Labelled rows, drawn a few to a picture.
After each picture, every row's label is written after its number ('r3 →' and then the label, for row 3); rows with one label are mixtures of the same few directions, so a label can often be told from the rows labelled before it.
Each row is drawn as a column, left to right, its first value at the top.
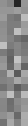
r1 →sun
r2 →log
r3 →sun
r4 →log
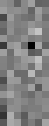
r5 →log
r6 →log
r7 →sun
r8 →log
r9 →sun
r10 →sun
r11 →sun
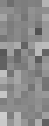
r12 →log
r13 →sun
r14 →log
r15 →sun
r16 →sun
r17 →sun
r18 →sun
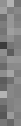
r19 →log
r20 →sun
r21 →sun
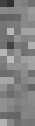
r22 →sun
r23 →sun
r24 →log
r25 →sun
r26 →sun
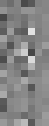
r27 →log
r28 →sun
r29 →sun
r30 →sun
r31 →sun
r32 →sun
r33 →log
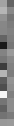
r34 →log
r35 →sun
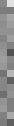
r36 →log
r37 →sun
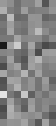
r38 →log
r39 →log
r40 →log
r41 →log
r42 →log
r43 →sun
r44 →sun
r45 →log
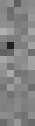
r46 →sun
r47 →sun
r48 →sun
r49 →log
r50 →sun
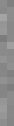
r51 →log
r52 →sun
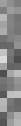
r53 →log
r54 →log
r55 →log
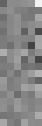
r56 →sun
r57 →log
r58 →log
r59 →sun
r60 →sun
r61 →sun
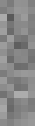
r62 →log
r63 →log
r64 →log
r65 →log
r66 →log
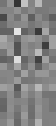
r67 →log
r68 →sun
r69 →sun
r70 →sun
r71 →log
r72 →sun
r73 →sun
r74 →log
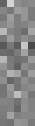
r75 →sun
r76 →sun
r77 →log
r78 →sun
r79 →sun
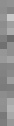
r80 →log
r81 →log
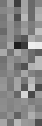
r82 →sun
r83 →sun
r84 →sun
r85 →log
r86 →log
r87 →sun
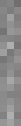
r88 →sun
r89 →log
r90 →sun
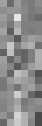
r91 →sun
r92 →sun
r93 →log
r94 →log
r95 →log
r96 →log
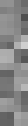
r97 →log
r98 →log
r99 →log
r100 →log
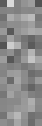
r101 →sun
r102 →sun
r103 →log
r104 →log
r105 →log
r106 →sun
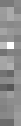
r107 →sun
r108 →sun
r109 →log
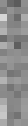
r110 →log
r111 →sun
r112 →sun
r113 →log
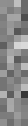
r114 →log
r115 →log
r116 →sun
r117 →log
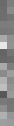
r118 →log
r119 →log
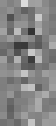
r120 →sun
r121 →log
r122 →sun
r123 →sun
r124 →sun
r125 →log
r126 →log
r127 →log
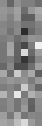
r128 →log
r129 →sun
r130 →log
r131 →sun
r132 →log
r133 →sun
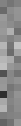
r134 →log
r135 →sun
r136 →sun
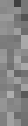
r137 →log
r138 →log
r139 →sun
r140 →log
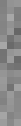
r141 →log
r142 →log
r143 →sun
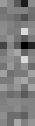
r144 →sun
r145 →log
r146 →sun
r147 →sun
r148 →sun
